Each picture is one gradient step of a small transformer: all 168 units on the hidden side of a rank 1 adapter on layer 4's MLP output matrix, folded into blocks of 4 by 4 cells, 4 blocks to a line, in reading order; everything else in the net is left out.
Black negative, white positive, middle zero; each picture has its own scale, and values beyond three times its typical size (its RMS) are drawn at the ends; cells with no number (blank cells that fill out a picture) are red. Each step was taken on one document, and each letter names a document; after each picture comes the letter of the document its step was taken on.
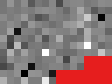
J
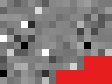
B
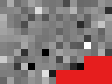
B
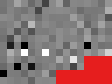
B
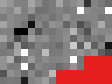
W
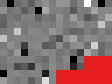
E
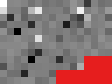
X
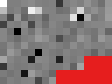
X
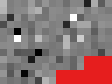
X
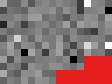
W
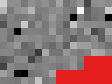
X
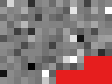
E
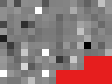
B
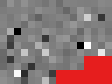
J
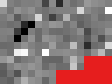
W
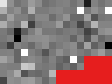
W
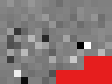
J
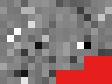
J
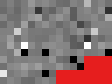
B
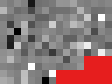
J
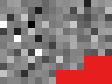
X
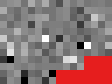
J
